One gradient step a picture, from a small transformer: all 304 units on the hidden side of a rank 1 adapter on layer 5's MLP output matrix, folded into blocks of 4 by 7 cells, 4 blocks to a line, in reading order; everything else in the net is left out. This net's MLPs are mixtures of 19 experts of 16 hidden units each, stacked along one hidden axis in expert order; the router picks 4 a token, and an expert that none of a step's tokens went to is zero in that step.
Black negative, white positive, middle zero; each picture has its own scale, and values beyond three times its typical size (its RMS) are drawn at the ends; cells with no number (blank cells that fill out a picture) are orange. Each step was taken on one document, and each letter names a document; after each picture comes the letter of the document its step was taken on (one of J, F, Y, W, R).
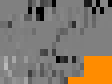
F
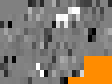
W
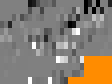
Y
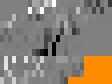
F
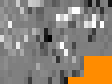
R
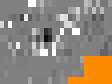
Y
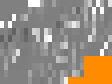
R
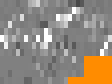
R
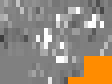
R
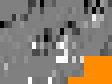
Y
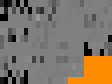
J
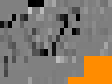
Y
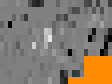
W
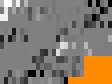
J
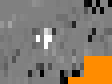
R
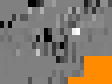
Y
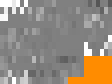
J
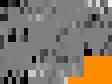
J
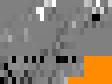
F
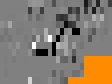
Y
